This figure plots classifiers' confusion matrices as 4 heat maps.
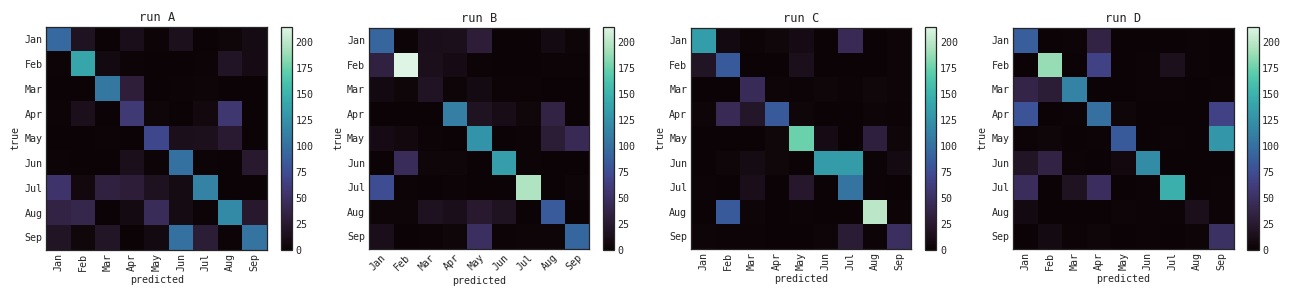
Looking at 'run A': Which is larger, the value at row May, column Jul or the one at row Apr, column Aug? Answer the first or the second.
the second
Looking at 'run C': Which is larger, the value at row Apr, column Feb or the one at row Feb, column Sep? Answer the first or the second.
the first
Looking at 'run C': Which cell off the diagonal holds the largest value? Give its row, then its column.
Jun, Jul
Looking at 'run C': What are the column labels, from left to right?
Jan, Feb, Mar, Apr, May, Jun, Jul, Aug, Sep
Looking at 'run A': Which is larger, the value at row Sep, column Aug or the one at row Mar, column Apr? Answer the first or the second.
the second
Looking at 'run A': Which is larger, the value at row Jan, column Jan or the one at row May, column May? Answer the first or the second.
the first
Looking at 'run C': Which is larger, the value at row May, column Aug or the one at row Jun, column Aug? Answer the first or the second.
the first
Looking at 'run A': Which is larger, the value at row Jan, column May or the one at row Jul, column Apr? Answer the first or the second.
the second
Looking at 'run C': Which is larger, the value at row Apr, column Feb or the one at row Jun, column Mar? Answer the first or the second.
the first
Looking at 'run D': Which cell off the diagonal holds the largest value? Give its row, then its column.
May, Sep
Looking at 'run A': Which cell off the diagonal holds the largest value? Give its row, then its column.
Sep, Jun
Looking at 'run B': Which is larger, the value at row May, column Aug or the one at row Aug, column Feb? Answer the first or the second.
the first
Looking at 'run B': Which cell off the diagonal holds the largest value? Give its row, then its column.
Jul, Jan
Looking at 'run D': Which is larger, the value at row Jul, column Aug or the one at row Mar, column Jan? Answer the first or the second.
the second
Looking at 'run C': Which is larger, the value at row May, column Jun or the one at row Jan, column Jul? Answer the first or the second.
the second
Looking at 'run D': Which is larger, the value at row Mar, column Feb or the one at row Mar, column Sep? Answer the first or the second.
the first
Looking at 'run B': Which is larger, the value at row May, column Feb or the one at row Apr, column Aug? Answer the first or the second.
the second
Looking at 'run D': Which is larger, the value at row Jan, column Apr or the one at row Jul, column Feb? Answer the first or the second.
the first
